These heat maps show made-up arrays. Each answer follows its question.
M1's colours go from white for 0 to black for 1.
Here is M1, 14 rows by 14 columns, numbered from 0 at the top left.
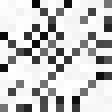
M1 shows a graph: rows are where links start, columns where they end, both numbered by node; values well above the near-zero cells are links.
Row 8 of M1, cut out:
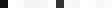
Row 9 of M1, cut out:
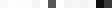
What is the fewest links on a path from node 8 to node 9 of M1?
3
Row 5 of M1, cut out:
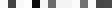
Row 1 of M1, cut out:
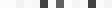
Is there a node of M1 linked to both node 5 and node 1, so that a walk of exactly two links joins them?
no
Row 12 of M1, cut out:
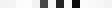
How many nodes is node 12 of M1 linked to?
3
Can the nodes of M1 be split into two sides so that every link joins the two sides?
yes
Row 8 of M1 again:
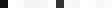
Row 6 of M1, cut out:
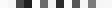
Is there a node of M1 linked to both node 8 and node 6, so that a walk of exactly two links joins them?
yes
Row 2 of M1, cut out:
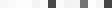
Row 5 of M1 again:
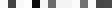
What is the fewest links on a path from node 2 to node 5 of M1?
2
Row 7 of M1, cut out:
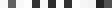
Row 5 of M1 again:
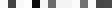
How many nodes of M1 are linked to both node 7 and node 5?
5
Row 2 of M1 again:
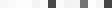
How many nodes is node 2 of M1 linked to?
3
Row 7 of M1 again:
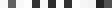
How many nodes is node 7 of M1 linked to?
6
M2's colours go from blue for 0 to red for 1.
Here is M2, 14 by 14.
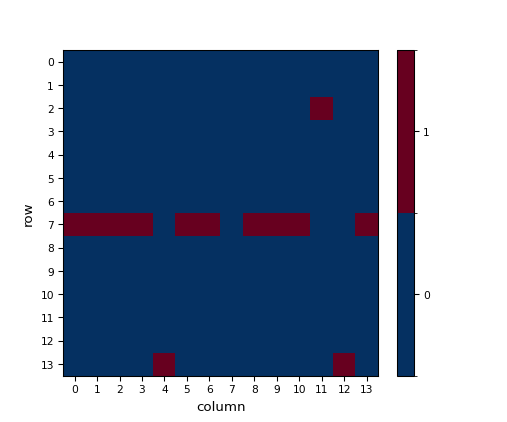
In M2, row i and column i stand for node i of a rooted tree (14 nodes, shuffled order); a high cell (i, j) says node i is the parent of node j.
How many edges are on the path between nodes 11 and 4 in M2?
4
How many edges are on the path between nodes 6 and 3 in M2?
2
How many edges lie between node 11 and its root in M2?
2
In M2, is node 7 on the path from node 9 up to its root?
yes
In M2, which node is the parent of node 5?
7
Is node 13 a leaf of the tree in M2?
no
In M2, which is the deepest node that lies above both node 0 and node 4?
7
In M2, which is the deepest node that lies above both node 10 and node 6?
7
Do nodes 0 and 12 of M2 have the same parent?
no
